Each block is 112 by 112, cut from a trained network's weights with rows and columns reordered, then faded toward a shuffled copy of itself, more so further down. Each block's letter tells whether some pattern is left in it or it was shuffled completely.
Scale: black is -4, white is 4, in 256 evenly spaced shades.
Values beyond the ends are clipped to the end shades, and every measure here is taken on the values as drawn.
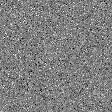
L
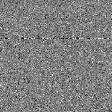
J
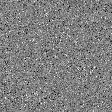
L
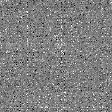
J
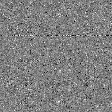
J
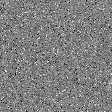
L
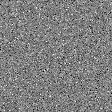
L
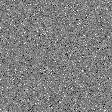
L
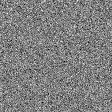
L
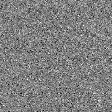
J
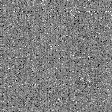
J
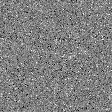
L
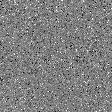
L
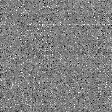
J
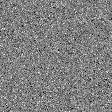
L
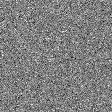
L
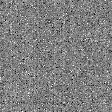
J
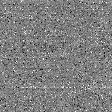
J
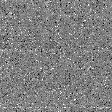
J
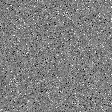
L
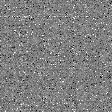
J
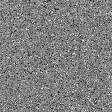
L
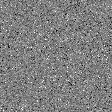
L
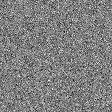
L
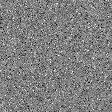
L
